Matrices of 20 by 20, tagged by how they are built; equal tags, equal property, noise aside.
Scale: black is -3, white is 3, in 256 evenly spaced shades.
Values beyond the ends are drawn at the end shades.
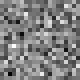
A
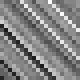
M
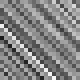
M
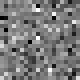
A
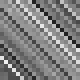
M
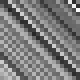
M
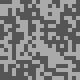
A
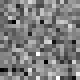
A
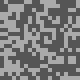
A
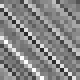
M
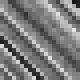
M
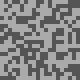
A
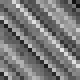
M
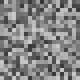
A
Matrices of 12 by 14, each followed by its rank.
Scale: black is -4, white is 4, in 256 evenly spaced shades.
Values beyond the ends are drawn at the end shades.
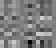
two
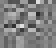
two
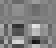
one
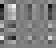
one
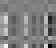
one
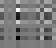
one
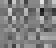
two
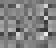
two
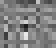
two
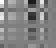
one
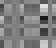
one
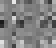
two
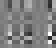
one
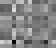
two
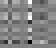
one
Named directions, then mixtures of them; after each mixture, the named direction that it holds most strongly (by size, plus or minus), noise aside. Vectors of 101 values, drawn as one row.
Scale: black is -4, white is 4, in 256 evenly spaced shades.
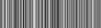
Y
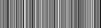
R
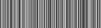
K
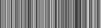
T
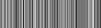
Y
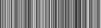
T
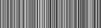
K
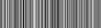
Y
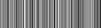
R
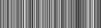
R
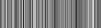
Y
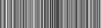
Y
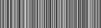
K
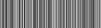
Y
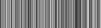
T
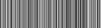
K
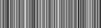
R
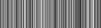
R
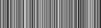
R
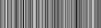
Y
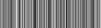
K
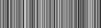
R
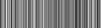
T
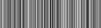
T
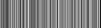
T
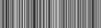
Y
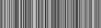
Y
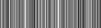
R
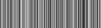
K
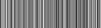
K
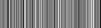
R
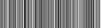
R
